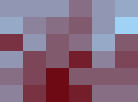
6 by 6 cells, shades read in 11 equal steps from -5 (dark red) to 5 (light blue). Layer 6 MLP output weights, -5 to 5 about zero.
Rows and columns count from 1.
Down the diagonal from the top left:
2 1 -1 -4 -1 0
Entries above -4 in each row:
6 6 6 5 5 4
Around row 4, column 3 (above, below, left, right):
-1 -5 -2 -4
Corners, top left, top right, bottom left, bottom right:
2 3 1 0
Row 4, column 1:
2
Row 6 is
1 -3 -5 -4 0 0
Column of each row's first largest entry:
6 6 5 1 1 1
